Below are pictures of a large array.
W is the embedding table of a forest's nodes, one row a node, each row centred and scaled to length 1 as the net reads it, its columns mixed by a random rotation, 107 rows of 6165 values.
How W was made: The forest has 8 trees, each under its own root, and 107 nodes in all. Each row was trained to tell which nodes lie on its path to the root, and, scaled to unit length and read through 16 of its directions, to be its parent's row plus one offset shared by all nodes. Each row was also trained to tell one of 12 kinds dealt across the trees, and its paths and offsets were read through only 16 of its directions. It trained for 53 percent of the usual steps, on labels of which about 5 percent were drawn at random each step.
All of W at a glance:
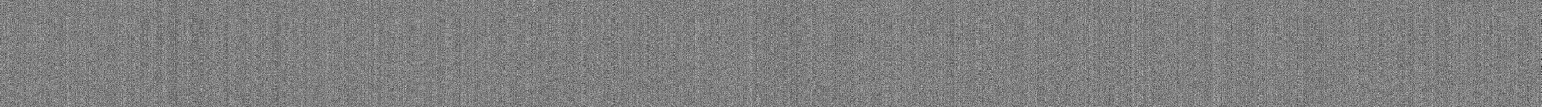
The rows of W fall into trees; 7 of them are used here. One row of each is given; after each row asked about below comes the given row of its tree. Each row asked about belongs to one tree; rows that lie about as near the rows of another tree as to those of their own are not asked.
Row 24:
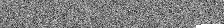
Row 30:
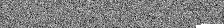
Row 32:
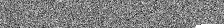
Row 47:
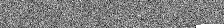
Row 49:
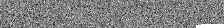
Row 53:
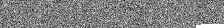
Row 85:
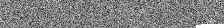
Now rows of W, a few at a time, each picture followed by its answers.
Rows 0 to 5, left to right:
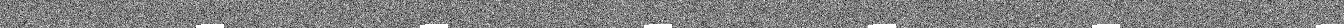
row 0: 47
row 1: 32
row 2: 53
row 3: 85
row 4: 47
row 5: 53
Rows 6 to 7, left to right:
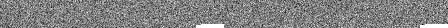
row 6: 30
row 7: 47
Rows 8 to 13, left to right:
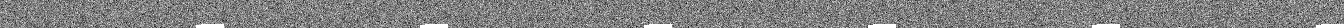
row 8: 85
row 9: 49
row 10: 32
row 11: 47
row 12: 53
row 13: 32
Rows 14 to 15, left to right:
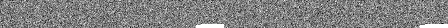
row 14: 53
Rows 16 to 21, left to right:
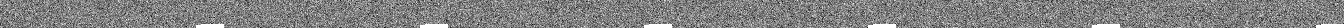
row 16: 49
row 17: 85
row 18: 24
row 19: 47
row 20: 32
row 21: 47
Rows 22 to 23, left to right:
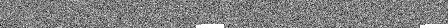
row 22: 49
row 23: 32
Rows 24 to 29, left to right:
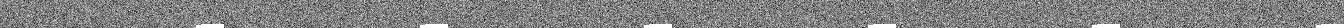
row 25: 30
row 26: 49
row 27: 49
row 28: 32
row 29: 49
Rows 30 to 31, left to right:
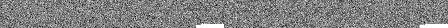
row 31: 85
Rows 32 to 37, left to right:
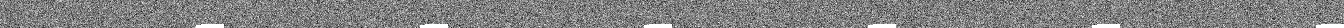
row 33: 30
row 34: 49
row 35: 24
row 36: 32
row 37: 53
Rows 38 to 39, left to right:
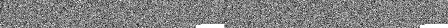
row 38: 53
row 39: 53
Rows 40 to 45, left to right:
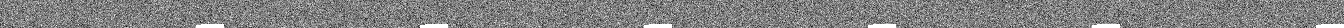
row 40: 30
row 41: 47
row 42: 24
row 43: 53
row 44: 30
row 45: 49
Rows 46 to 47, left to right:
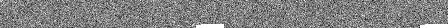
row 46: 49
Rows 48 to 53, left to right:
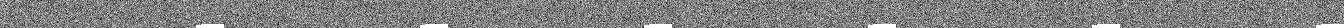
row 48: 32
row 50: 47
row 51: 30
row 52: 32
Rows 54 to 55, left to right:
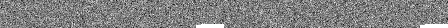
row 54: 85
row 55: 32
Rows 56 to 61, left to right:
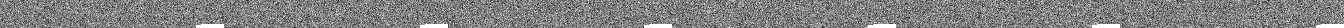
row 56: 49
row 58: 49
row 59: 32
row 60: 24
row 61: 53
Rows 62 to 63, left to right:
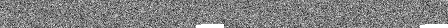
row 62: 85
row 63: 24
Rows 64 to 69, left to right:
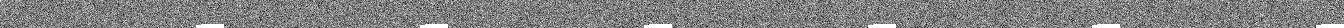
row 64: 49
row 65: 49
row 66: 32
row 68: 47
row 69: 47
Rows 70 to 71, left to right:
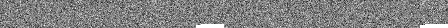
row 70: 30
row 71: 32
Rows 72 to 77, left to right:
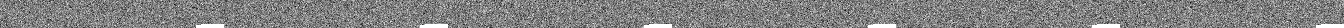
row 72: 49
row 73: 53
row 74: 32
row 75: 85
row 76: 24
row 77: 49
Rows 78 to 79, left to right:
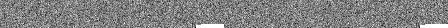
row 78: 47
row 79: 47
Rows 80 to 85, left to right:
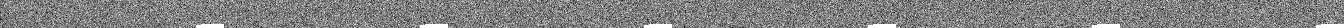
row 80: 53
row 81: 85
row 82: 30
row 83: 24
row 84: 32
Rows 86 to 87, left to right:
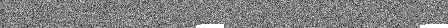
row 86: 53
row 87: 32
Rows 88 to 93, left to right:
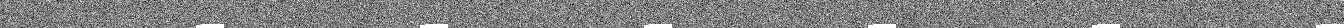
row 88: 53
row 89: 53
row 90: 49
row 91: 49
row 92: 32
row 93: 24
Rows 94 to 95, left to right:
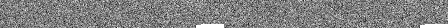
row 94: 47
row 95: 47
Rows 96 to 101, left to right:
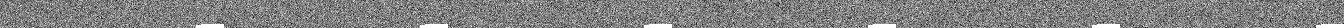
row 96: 85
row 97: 30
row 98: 53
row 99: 47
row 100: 53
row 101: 47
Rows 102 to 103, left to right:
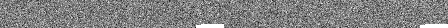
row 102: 47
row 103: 85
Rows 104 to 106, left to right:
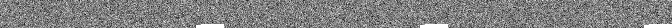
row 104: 47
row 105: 49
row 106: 24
